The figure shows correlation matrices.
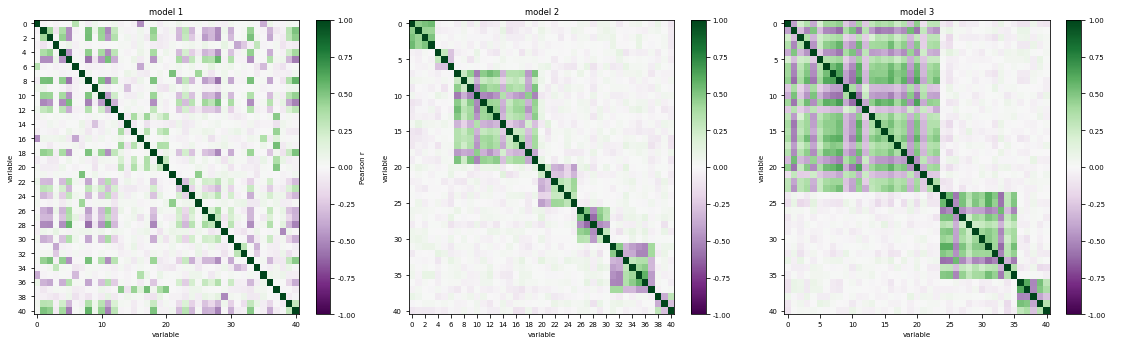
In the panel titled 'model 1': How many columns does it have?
41
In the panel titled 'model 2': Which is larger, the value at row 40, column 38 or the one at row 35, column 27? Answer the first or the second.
the first
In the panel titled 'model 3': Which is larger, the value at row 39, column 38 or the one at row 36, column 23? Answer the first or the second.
the second
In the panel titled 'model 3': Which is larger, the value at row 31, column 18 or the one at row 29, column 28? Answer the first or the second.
the second
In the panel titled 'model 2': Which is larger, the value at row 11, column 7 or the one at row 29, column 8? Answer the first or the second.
the first
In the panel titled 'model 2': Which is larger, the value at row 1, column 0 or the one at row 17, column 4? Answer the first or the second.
the first
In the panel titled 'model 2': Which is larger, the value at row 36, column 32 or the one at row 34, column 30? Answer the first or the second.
the second
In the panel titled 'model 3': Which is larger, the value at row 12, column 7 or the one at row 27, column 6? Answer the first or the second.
the second
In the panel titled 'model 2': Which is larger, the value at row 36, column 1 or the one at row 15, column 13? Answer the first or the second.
the second
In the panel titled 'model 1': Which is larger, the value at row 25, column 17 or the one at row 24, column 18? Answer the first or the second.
the first
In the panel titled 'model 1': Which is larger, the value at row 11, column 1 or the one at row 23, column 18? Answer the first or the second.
the second
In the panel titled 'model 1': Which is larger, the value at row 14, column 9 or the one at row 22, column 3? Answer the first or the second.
the second
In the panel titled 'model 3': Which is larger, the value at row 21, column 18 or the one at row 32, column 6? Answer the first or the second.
the second
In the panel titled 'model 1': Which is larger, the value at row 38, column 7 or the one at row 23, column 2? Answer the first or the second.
the second
